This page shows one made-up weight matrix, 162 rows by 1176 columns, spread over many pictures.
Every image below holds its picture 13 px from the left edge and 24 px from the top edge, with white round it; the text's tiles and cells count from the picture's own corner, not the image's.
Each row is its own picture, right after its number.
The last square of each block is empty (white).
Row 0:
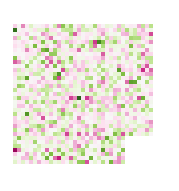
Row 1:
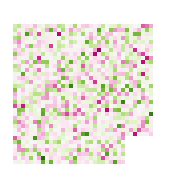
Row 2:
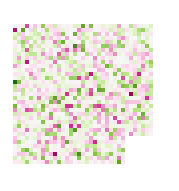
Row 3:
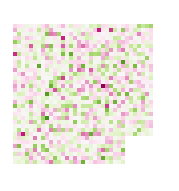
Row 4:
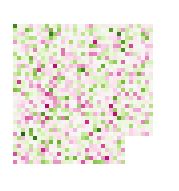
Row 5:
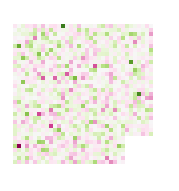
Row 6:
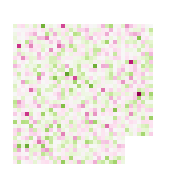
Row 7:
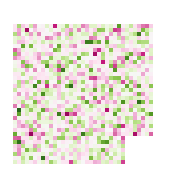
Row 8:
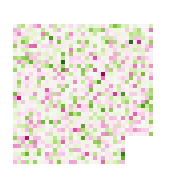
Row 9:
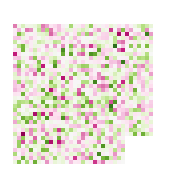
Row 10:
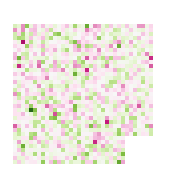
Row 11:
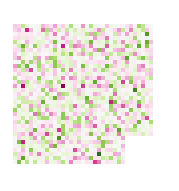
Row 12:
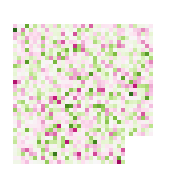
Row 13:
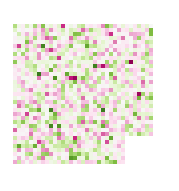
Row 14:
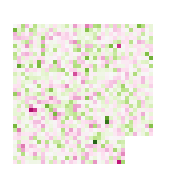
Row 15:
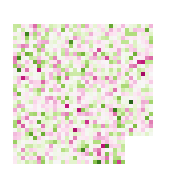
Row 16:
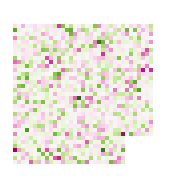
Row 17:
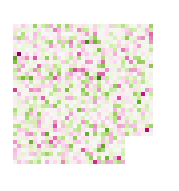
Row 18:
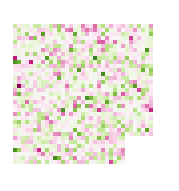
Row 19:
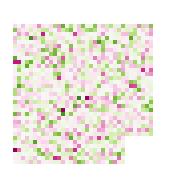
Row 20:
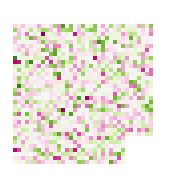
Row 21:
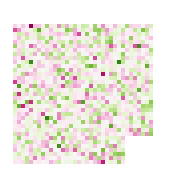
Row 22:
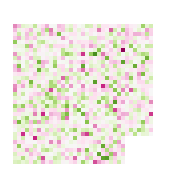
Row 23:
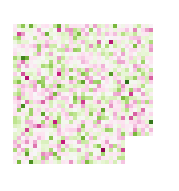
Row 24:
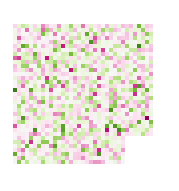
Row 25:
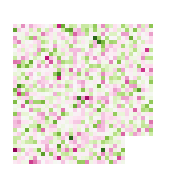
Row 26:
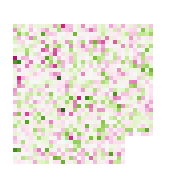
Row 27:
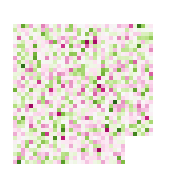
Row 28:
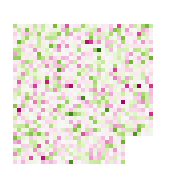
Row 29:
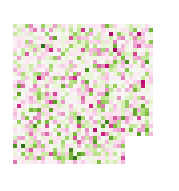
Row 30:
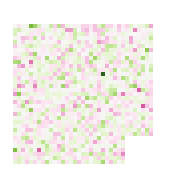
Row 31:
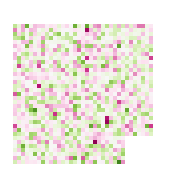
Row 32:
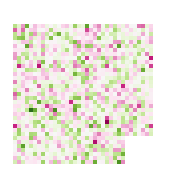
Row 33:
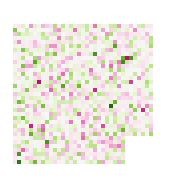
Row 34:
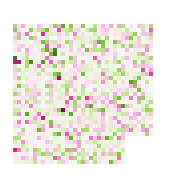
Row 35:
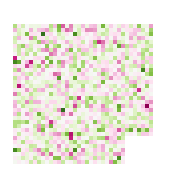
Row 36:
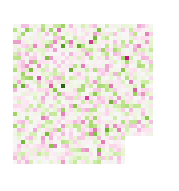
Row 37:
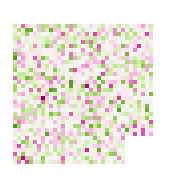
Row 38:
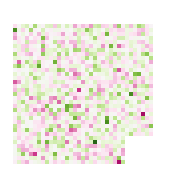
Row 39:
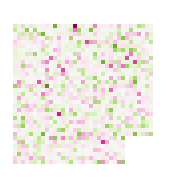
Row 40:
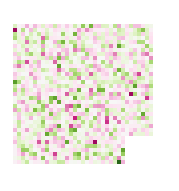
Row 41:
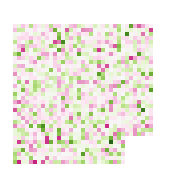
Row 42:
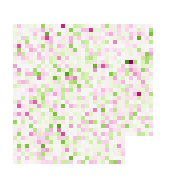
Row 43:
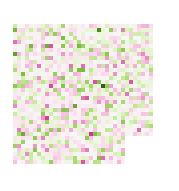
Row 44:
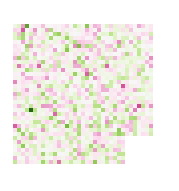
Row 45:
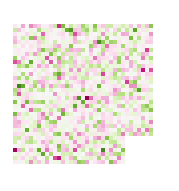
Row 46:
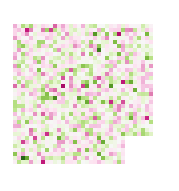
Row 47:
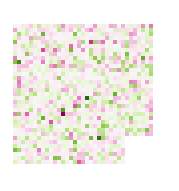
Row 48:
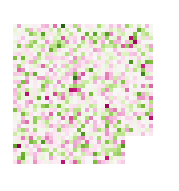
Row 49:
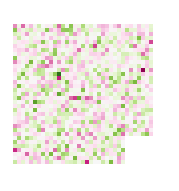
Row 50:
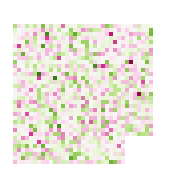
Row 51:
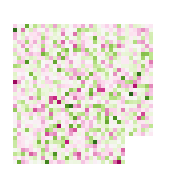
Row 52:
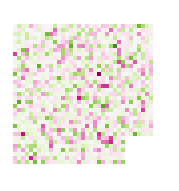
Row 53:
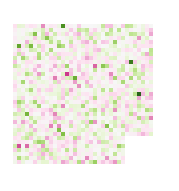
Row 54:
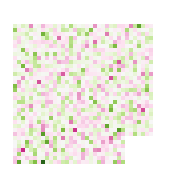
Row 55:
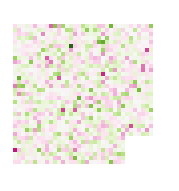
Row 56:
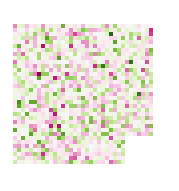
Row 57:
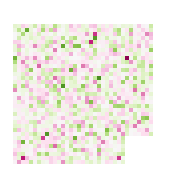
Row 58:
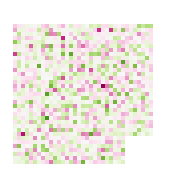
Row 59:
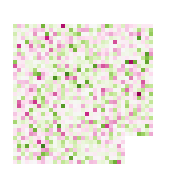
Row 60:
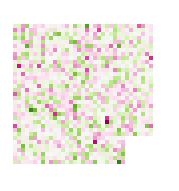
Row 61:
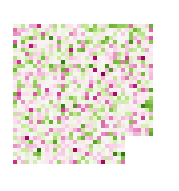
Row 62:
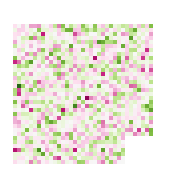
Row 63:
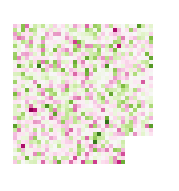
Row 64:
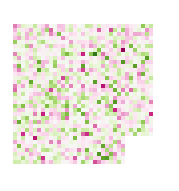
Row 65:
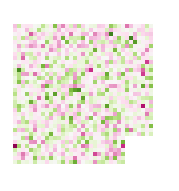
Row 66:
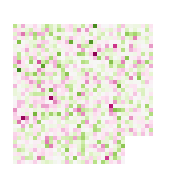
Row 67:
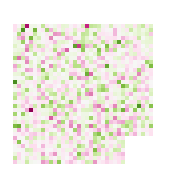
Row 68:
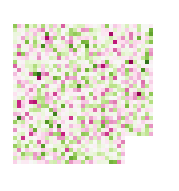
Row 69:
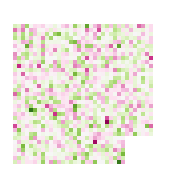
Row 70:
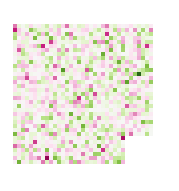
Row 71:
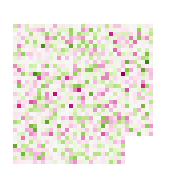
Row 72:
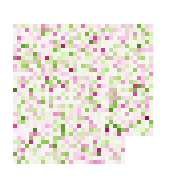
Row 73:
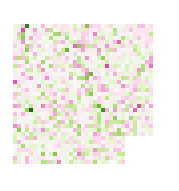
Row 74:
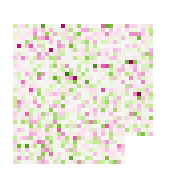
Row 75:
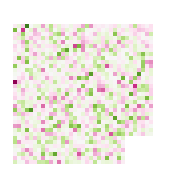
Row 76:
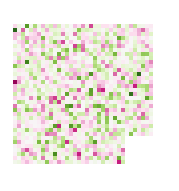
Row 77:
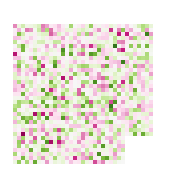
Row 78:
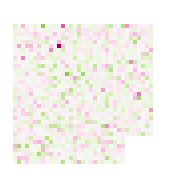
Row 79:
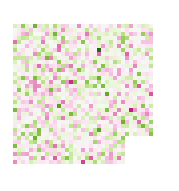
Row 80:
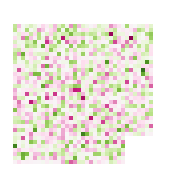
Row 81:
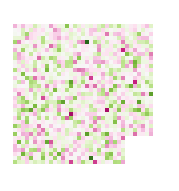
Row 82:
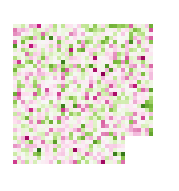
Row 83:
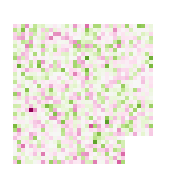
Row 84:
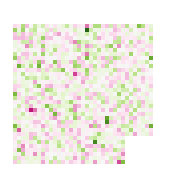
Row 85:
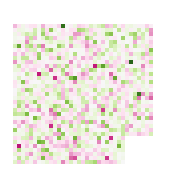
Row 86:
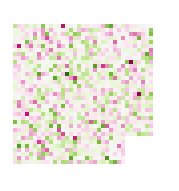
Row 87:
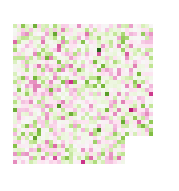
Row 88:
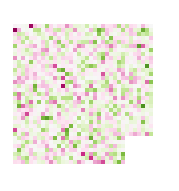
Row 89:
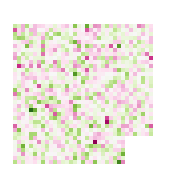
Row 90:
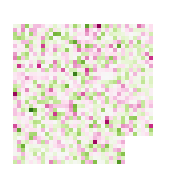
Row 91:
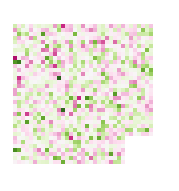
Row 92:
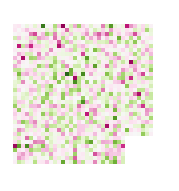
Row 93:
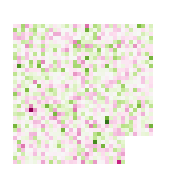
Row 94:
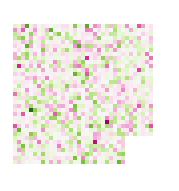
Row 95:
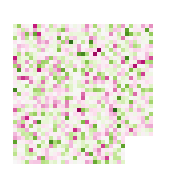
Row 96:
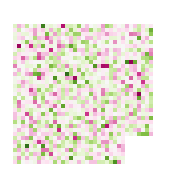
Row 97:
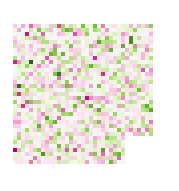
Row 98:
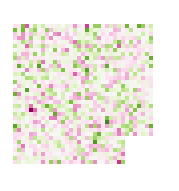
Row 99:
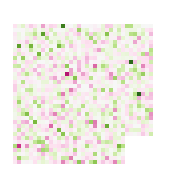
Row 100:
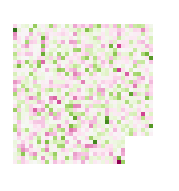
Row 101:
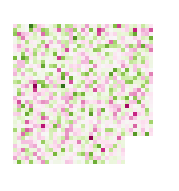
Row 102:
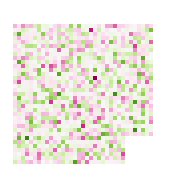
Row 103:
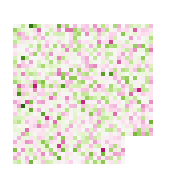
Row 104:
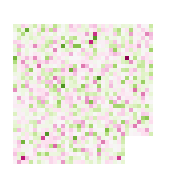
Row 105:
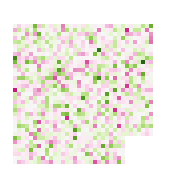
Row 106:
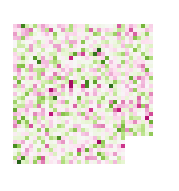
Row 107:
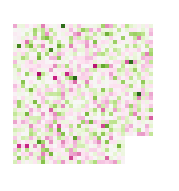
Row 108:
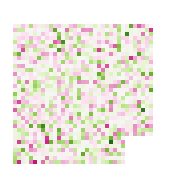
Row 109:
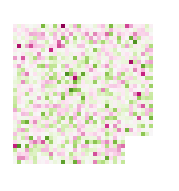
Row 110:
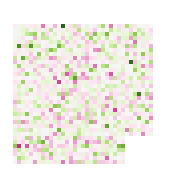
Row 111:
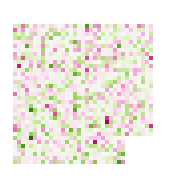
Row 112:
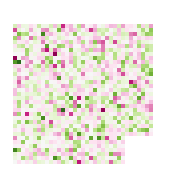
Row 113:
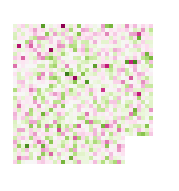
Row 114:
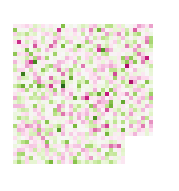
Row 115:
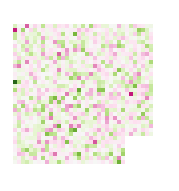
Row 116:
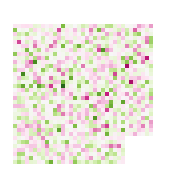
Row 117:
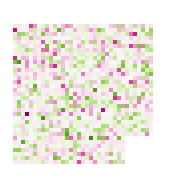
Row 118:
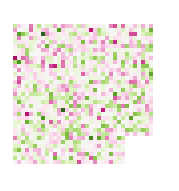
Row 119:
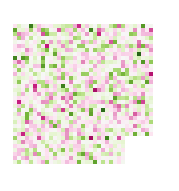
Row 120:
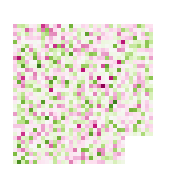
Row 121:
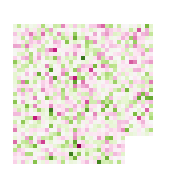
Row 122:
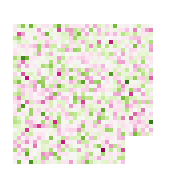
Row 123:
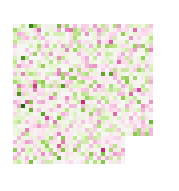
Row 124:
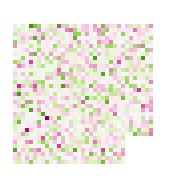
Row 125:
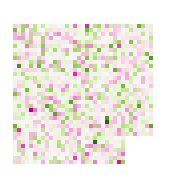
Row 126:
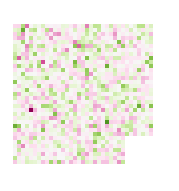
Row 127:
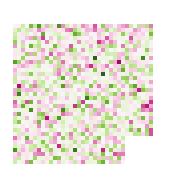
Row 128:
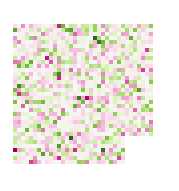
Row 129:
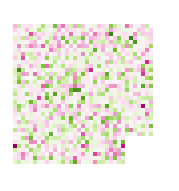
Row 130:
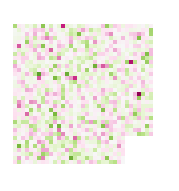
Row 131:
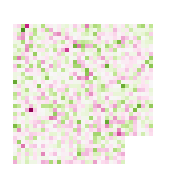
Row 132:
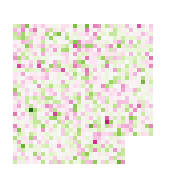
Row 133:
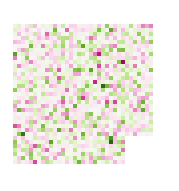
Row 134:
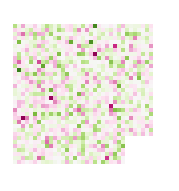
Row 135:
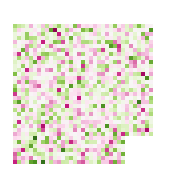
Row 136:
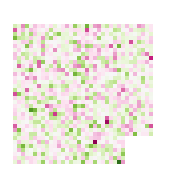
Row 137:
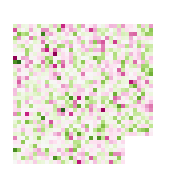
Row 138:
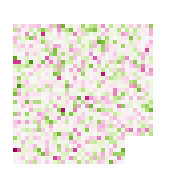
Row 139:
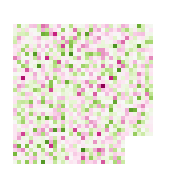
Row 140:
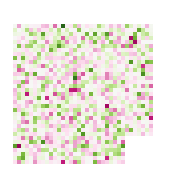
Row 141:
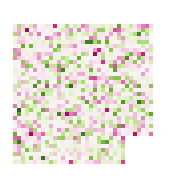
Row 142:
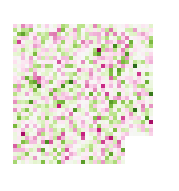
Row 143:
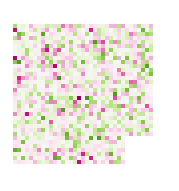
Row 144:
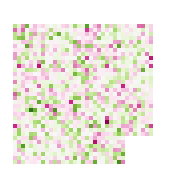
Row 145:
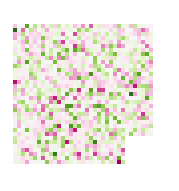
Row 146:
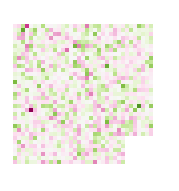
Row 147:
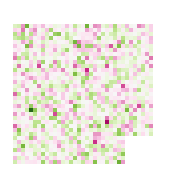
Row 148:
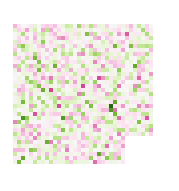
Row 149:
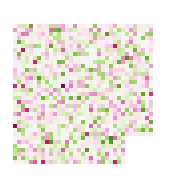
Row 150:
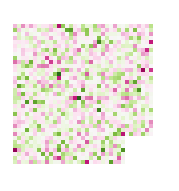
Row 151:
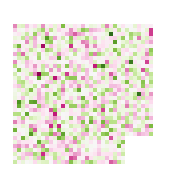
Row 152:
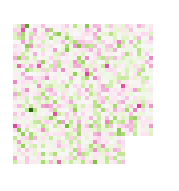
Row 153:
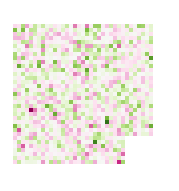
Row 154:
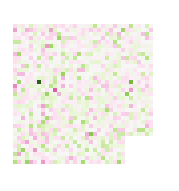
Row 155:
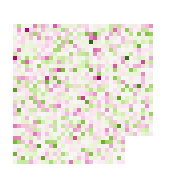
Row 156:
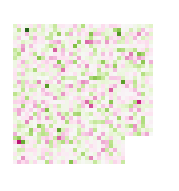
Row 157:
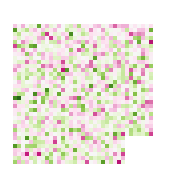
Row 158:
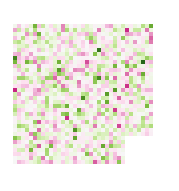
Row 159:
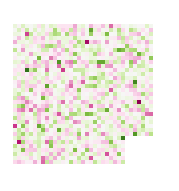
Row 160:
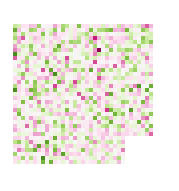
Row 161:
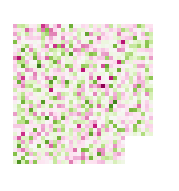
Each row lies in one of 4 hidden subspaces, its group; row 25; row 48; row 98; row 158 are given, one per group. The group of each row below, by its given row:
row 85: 48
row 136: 98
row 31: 98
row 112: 25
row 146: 98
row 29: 48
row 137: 25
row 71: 48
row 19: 25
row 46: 158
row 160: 158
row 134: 158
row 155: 158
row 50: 48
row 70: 25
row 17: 158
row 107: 48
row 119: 25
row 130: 48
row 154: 158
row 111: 98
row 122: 25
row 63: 98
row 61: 25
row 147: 98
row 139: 158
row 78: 48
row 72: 158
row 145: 98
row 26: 25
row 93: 98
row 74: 48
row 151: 48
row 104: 158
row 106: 158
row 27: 158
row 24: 158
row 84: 98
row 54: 158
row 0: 25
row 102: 25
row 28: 158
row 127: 25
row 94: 98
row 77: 158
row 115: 98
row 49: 25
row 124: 25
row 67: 98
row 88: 25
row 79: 158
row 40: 98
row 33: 158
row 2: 98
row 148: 158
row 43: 158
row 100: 98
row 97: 25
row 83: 98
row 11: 158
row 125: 98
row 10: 98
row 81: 158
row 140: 48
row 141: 158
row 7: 158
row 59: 48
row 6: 48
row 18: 25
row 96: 48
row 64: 158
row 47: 25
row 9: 158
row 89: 98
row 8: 25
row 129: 48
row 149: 158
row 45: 25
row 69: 98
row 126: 98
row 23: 25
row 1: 158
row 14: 98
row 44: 98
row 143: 25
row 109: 48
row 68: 48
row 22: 158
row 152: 98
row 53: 48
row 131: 98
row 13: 48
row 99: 48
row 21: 25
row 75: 98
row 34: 25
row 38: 98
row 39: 158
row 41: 158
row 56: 48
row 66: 158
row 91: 25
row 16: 25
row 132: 98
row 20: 25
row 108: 158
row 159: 158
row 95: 158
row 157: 25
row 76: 98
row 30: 25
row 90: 98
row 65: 48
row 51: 98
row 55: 25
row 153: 98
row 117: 25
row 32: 98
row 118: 25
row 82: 25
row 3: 158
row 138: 25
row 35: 25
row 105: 158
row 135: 158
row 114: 158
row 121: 48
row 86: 48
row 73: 98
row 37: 158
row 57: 158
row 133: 158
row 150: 25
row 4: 158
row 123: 25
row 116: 158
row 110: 48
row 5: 48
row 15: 158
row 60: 98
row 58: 158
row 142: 158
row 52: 158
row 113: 48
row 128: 25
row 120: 158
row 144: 98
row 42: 48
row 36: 158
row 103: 25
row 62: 25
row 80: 48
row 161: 158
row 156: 158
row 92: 48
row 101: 25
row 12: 98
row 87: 158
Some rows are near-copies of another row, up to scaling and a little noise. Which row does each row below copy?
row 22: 64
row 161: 120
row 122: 23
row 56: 151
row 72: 24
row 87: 79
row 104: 57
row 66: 134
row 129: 65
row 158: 105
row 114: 116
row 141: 7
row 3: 58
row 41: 108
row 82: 61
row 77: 9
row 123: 103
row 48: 140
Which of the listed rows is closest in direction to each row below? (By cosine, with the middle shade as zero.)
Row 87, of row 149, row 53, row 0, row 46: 149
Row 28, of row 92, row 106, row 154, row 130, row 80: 106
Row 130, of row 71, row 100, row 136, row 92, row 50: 50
